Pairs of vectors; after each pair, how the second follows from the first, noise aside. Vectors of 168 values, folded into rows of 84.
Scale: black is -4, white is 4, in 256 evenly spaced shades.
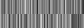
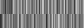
reversed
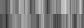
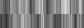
copied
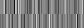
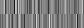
copied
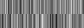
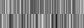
sign-scrambled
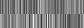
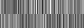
reversed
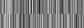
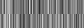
copied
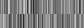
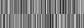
reversed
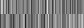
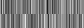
sign-scrambled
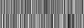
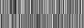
reversed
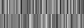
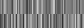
reversed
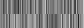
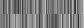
copied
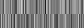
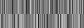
reversed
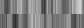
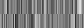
sign-scrambled
